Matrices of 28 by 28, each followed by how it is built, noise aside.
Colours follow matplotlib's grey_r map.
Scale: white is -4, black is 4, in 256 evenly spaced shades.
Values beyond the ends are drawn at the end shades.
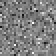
noise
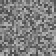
noise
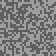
noise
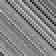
Toeplitz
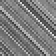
Toeplitz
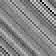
Toeplitz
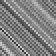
Toeplitz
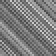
Toeplitz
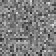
noise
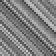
Toeplitz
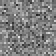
noise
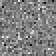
noise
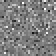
noise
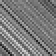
Toeplitz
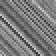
Toeplitz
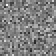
noise
